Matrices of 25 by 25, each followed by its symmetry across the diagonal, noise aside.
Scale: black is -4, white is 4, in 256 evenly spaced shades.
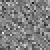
antisymmetric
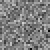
symmetric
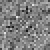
symmetric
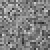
symmetric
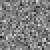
antisymmetric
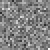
symmetric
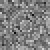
symmetric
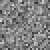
symmetric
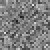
symmetric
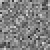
symmetric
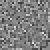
symmetric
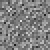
symmetric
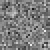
symmetric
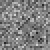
symmetric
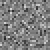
antisymmetric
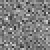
antisymmetric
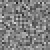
antisymmetric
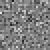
antisymmetric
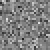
antisymmetric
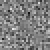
antisymmetric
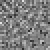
symmetric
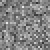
symmetric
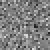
antisymmetric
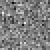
antisymmetric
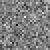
antisymmetric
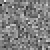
antisymmetric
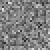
symmetric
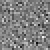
antisymmetric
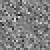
antisymmetric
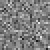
antisymmetric
